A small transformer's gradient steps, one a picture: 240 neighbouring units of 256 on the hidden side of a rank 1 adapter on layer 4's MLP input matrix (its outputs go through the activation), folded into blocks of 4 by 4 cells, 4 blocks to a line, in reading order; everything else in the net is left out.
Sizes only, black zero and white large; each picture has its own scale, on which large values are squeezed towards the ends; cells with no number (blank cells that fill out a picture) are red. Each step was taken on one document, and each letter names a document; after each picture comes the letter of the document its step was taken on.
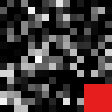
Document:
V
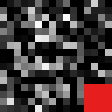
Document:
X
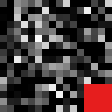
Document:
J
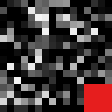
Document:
X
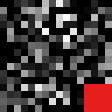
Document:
X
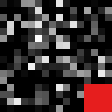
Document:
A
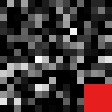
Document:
V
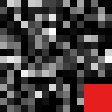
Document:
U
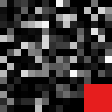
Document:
A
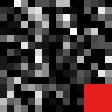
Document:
X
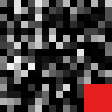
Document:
J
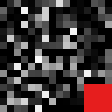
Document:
X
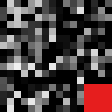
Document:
U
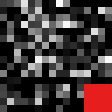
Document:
A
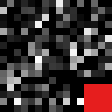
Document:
V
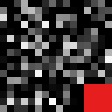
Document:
X
